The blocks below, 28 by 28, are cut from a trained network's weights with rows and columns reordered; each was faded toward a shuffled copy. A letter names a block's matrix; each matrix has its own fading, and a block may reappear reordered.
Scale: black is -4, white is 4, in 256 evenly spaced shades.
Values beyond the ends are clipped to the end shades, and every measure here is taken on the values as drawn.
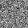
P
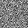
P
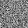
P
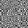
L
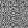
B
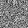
P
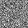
P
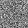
P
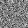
P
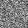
P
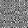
L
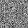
B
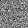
P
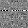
L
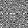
L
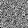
P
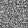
P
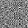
B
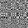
L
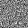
P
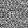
B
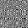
L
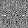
L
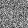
P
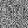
B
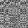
B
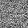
P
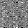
L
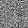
B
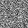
P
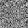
B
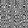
L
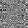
L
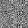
B
